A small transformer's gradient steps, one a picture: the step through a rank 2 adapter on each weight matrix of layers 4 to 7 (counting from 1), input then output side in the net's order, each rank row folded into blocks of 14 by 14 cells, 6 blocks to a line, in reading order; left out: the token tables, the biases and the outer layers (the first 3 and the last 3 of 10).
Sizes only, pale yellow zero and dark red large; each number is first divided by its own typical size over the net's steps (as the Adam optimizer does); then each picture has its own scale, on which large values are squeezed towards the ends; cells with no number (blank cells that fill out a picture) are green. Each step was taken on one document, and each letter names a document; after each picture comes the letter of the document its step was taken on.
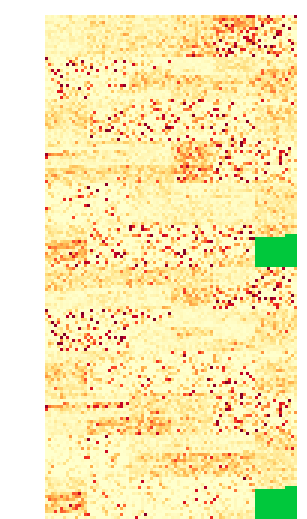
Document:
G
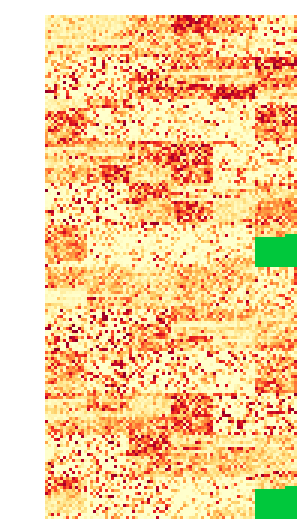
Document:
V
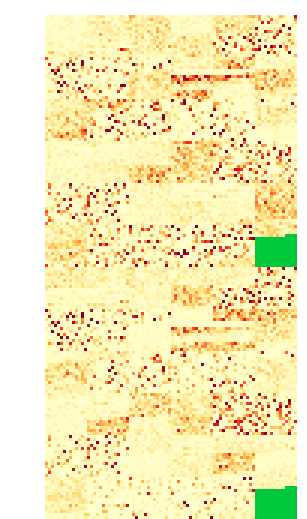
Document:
G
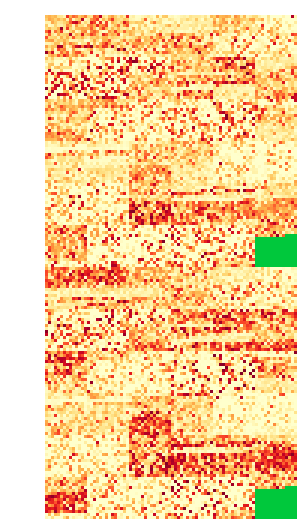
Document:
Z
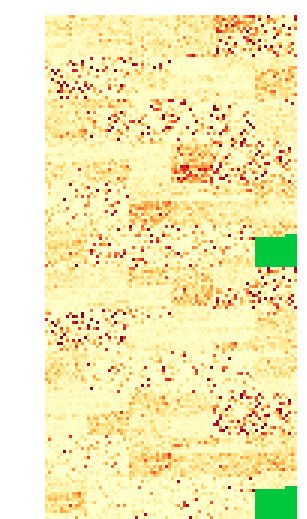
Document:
G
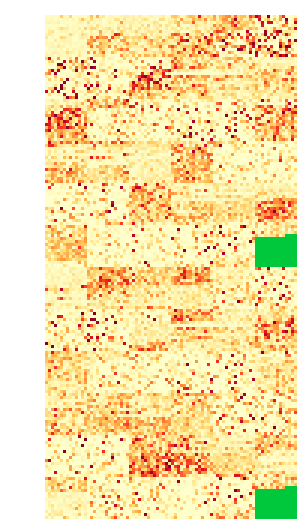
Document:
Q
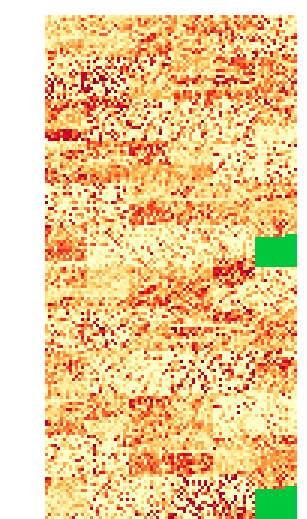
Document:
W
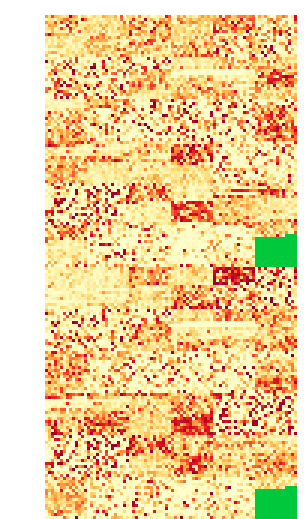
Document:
V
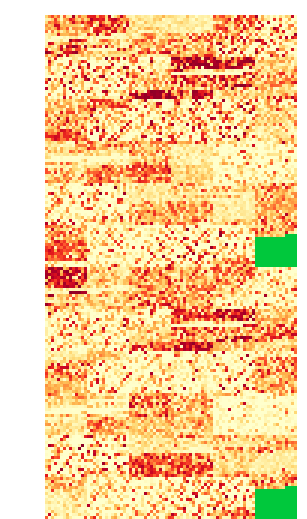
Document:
W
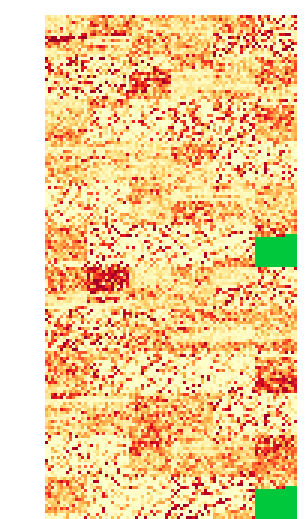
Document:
Z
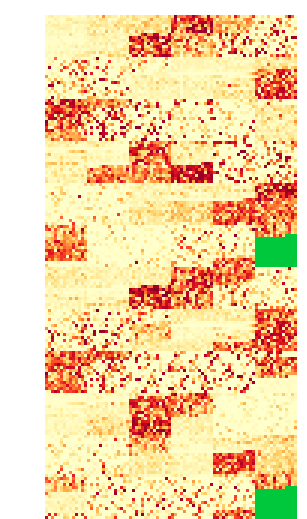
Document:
W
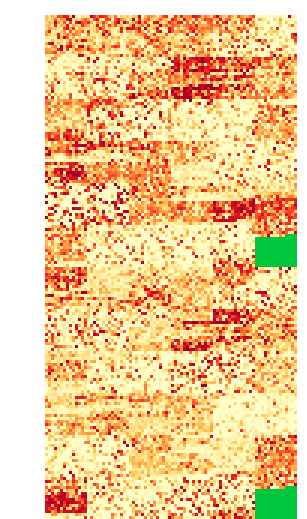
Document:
W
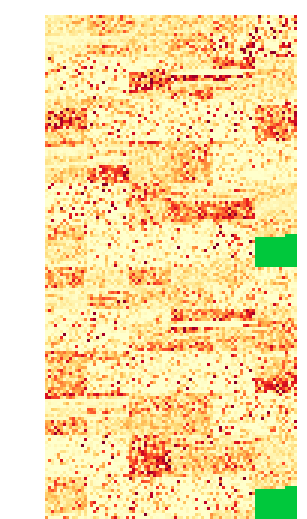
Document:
Q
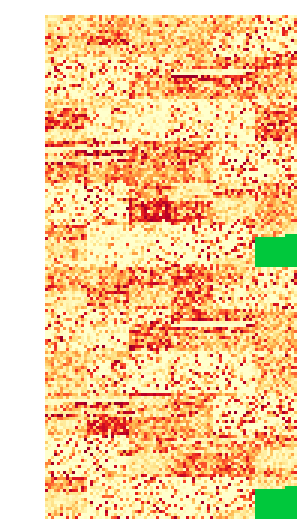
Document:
V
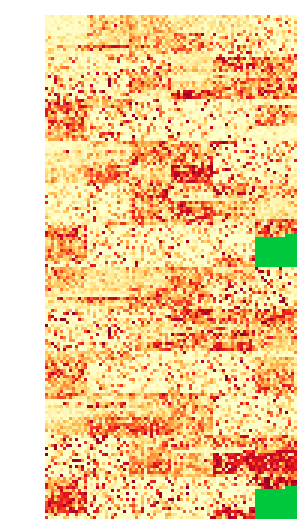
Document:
W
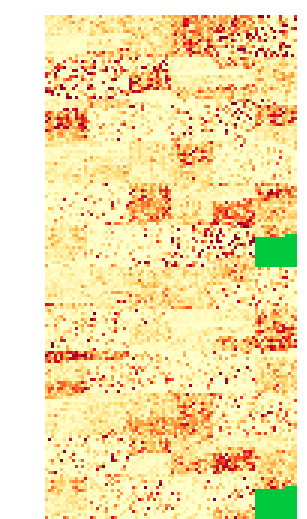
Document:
Q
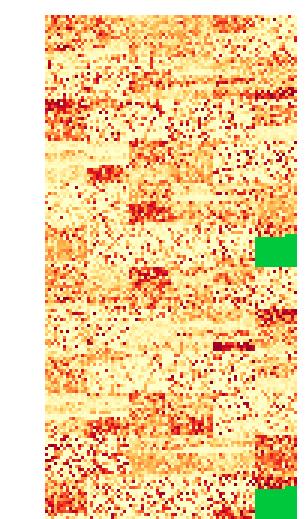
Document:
W
